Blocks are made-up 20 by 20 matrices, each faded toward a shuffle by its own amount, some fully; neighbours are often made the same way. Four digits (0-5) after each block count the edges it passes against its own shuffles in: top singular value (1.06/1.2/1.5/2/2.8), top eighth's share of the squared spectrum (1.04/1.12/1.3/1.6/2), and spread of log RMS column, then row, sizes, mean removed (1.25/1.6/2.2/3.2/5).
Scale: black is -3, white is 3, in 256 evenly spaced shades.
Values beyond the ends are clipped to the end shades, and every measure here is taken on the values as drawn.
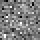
1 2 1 0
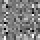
3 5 2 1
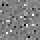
0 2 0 0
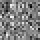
3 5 2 2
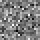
0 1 0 1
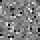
2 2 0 0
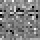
3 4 1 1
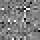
3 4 1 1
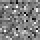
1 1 0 0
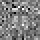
3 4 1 1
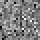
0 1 0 0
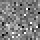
0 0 0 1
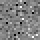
0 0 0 0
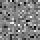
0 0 0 0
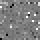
0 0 0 0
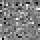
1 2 1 1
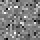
0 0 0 0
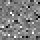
0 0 0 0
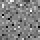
0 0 1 0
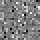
1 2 1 0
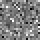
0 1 1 0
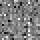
0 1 0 0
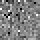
1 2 0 0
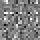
3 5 2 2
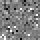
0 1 0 0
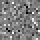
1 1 0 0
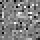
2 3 1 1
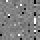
2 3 1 0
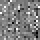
1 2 2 0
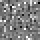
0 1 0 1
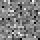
0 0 1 0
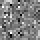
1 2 2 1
